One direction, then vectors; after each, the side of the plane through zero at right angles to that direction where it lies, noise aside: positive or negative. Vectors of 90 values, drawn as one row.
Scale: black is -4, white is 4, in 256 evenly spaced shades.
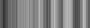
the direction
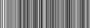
negative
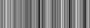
negative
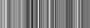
negative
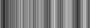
positive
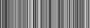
positive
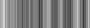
negative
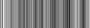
negative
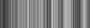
positive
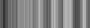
positive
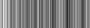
negative
